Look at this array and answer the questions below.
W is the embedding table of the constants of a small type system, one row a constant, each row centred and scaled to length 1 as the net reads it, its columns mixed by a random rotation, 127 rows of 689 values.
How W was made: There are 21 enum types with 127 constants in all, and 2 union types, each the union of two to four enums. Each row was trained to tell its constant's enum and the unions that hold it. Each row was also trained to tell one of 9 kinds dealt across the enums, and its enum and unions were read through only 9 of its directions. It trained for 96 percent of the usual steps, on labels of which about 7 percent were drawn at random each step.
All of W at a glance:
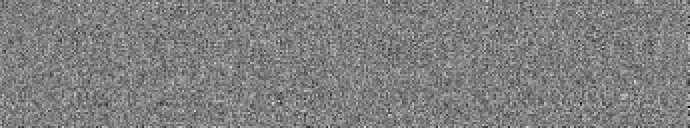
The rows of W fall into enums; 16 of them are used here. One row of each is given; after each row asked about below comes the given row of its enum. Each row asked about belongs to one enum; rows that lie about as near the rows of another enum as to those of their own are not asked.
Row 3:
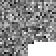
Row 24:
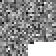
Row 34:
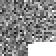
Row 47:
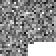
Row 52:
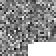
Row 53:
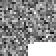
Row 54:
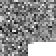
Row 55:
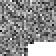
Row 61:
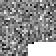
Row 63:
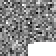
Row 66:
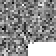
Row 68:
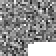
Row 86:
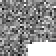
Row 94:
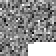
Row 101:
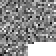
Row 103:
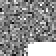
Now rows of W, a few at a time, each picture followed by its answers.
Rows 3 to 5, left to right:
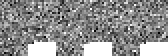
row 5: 61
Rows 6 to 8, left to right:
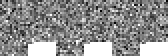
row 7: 66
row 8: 54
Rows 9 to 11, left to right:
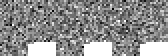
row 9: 68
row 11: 47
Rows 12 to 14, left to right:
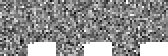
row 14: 68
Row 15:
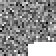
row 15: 55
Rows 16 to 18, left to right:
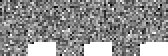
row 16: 47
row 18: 55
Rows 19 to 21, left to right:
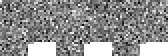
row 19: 94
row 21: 103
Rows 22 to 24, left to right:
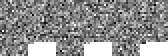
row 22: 55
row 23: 101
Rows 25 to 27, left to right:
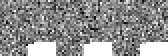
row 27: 103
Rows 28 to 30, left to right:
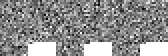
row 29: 24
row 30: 94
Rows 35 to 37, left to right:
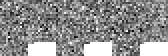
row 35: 47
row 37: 54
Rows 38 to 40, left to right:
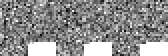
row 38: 94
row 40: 101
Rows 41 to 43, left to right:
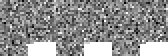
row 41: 101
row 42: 52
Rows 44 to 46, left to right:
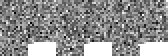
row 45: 52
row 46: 101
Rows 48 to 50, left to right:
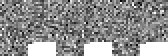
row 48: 24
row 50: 103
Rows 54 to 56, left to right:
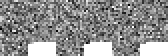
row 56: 47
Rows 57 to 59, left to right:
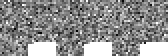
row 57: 63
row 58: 34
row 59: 103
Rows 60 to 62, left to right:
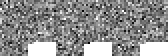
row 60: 54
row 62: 52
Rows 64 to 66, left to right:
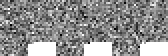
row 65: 94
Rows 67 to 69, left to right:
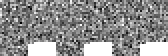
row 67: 94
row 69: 34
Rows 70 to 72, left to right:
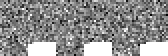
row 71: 68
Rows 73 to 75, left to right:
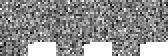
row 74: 34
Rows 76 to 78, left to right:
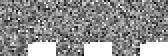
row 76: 68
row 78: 55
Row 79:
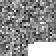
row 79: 103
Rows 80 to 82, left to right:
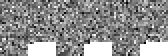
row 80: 101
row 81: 55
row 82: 3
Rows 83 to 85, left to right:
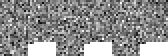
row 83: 34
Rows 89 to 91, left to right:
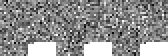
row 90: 24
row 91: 47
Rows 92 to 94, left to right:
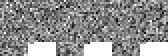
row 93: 63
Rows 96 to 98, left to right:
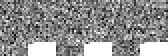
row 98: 54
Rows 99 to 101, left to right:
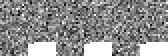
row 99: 66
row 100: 94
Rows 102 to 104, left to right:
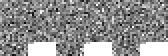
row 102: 54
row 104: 54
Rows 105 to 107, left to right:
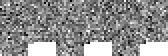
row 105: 47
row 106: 47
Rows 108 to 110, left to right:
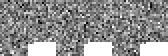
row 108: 34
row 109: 52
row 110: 68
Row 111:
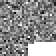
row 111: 55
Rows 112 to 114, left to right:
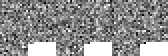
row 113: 54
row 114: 66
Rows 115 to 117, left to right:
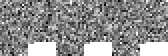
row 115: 66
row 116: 61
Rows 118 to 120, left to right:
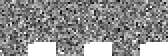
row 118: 34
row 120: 3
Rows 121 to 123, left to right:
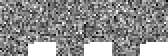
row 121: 55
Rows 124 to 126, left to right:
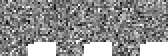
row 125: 66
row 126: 94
